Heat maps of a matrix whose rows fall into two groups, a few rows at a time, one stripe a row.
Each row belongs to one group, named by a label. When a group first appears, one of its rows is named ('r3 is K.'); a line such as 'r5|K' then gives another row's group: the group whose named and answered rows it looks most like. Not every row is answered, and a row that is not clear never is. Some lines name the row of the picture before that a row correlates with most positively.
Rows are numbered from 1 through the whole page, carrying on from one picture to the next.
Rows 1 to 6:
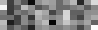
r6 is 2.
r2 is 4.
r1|2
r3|2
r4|2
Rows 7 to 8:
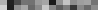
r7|2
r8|4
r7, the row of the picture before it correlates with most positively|5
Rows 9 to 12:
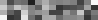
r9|2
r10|4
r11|4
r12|4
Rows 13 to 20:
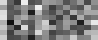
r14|2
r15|2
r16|4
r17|2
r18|4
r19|2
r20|2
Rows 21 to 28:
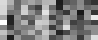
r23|4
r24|2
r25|4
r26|2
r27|4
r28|2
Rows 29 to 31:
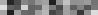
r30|4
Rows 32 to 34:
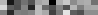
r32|2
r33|2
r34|2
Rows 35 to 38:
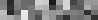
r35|2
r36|2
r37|4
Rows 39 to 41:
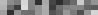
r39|4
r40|4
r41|2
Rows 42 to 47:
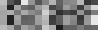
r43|2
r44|4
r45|2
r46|2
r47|4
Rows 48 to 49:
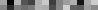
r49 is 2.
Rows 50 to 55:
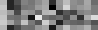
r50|2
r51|2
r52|4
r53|2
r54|4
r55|2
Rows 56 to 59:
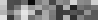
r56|2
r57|4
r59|4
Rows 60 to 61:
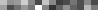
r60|4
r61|2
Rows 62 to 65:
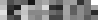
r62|2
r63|4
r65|4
